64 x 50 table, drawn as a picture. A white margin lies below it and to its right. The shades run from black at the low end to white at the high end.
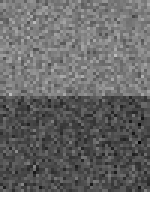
It is made of 2 by 1 panels. Panel 1,1: middling, fine-grained. Panel 2,1: low, fine-grained.
